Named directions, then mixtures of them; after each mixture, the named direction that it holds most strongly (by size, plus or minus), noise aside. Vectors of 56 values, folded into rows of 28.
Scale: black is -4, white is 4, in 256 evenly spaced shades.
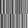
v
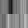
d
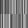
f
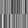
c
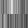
d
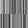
f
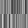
c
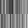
v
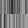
c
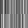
f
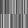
f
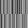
v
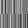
v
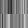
d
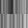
d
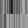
d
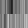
d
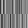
v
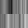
d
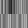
d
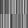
f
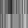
d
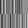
v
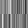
c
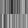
c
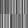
f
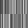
f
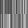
f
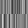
c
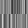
c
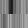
d
